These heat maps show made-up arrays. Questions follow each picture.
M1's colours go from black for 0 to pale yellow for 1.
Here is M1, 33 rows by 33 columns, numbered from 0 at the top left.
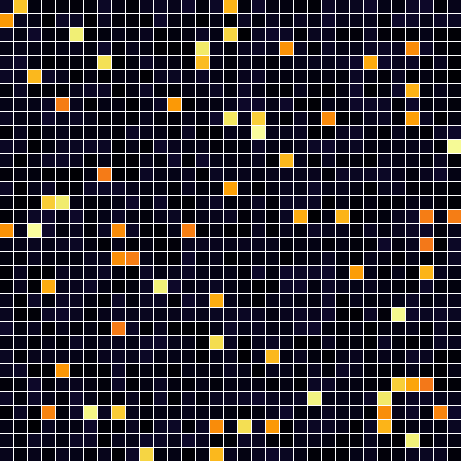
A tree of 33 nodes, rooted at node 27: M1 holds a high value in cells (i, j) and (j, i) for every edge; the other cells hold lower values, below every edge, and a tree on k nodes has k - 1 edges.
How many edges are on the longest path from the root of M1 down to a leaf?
6
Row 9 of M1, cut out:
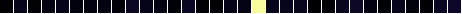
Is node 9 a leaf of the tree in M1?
yes
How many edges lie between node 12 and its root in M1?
6
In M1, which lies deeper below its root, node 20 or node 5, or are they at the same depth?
node 5
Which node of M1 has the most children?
29
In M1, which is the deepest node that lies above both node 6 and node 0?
29
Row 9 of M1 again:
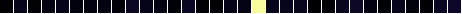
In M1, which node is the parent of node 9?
18
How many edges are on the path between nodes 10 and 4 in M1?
8
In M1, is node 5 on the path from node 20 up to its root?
no
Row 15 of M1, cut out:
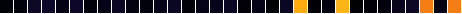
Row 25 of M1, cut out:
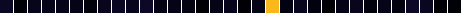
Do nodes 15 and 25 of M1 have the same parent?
no
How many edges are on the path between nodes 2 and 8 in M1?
2
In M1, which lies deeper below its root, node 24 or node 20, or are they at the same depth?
the same depth
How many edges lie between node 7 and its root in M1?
5
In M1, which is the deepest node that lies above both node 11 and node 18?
29
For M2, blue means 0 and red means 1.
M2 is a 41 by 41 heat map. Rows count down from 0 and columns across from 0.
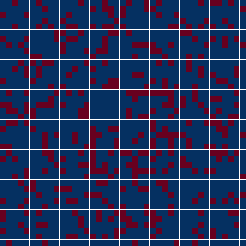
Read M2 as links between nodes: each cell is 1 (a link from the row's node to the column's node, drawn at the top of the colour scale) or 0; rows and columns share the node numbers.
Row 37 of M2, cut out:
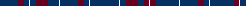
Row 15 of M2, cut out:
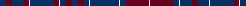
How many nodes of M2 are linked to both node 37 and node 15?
6
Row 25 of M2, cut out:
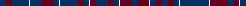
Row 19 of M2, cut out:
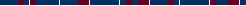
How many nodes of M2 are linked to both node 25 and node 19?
7
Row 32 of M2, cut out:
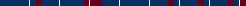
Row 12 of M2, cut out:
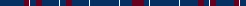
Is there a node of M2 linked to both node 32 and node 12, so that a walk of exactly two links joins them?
yes
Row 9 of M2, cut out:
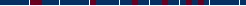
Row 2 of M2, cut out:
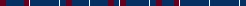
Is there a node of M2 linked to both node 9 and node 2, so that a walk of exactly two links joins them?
no
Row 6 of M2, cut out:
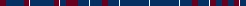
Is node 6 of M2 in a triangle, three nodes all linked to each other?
yes
